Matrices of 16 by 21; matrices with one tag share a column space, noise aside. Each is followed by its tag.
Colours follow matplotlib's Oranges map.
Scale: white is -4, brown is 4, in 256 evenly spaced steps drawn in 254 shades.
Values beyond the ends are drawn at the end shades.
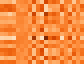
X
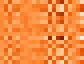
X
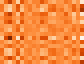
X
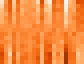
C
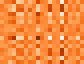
X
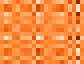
X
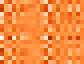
X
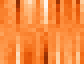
C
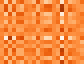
X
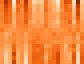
C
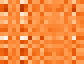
X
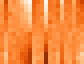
C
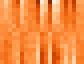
C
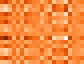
X
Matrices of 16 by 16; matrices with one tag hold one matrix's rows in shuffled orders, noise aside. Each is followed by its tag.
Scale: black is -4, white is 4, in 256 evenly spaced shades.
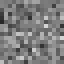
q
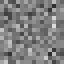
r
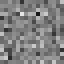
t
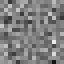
r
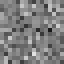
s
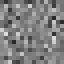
r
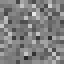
s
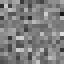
q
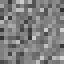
q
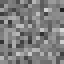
q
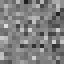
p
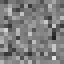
r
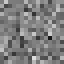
s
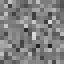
s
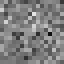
s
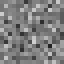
s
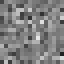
q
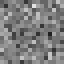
s
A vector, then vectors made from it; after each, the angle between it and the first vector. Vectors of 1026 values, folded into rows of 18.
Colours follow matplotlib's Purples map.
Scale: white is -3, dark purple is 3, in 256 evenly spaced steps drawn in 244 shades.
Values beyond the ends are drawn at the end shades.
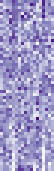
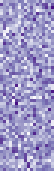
orthogonal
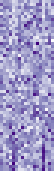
nearly opposite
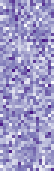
partly aligned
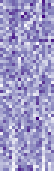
nearly parallel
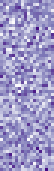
orthogonal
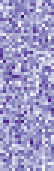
partly aligned
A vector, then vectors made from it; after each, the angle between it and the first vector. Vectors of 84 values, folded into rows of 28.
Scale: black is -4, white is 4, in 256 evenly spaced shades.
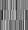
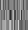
orthogonal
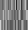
orthogonal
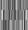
nearly opposite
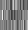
partly opposed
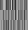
partly opposed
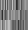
partly aligned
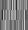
nearly parallel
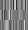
partly aligned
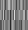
partly aligned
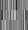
nearly parallel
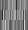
nearly parallel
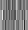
nearly opposite
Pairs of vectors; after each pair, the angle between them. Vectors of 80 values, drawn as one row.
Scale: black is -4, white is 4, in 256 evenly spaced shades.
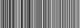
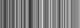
partly aligned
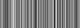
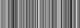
partly opposed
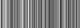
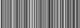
partly aligned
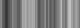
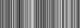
partly aligned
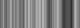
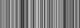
partly aligned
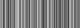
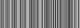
orthogonal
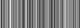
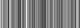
partly aligned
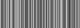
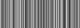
nearly parallel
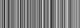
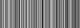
nearly opposite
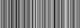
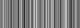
partly aligned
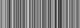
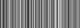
nearly opposite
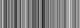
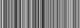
nearly parallel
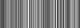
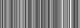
orthogonal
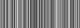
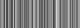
partly aligned
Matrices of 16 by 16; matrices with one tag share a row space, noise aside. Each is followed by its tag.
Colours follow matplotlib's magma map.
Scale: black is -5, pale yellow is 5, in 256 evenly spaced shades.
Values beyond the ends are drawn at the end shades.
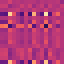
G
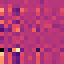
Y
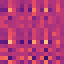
G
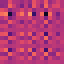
G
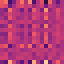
G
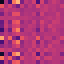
Y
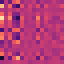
Y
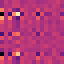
Y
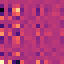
Y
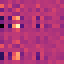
Y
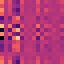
Y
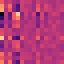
Y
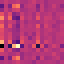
Y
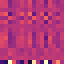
G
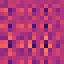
G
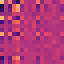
Y
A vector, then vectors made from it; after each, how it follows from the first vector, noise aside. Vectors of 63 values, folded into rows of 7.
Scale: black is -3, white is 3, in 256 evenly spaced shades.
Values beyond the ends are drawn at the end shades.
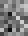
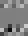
partly zeroed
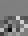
partly zeroed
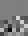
partly zeroed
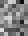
wrapped around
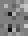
partly zeroed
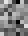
wrapped around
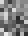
wrapped around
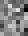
wrapped around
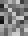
wrapped around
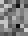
wrapped around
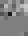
partly zeroed
